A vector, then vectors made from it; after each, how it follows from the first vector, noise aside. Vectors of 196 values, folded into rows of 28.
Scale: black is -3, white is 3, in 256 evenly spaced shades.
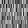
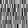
negated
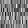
wrapped around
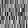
wrapped around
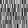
negated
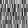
negated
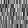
sign-scrambled
